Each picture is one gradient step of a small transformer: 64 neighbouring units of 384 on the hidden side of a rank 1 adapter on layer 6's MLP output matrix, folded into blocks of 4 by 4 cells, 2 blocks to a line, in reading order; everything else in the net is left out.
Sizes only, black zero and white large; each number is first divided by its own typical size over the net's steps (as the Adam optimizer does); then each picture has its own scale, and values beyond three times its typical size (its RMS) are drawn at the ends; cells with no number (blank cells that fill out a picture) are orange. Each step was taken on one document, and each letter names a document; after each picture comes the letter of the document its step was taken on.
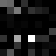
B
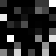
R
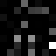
B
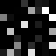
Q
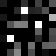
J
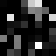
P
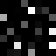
Q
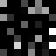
Q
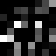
J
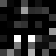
B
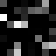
R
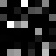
R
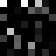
Q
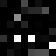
B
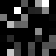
R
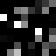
R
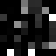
P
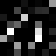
J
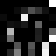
J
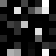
R
